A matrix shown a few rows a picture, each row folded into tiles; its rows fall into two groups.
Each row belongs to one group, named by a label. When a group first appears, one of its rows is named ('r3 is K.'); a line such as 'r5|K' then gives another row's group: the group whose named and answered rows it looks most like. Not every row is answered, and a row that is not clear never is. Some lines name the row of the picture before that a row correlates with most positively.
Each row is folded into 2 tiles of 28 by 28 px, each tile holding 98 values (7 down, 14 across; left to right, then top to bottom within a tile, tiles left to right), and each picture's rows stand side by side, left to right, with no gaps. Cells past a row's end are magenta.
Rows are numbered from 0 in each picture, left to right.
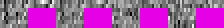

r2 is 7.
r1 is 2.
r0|2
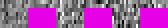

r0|2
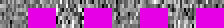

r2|2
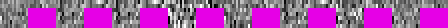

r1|2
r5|2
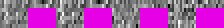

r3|7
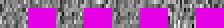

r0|7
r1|2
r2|2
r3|7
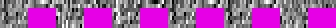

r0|2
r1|7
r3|2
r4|2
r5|7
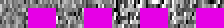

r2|2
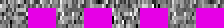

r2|7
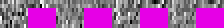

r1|7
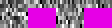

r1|7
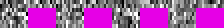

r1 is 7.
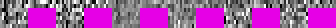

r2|2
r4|7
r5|7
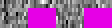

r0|2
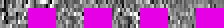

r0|2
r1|7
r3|7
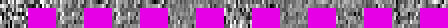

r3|7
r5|2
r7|2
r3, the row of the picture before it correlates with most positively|3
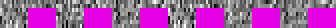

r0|7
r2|2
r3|7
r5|2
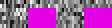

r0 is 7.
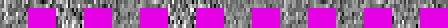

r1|7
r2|2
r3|7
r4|7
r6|2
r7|7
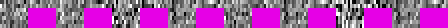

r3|2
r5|2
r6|7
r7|2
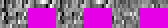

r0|2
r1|2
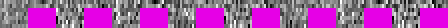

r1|7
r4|7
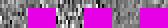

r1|7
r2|2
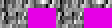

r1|2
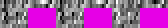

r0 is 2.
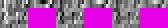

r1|2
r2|2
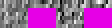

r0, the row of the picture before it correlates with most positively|0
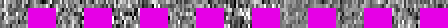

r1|7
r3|7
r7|7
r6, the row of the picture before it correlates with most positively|1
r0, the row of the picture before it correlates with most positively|0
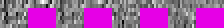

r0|2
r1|2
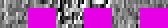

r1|2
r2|7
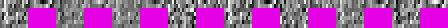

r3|7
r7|2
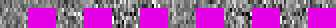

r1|7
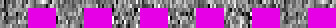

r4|7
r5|2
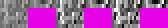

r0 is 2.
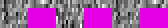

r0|2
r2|2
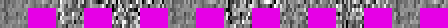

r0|2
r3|2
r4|2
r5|7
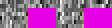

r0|7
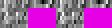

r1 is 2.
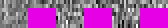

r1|7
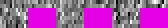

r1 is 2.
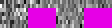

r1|7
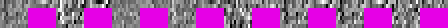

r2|7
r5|2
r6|2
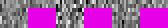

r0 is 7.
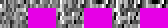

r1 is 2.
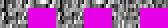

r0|2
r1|2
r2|7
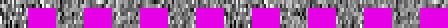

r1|2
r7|2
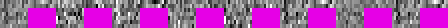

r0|2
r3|7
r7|2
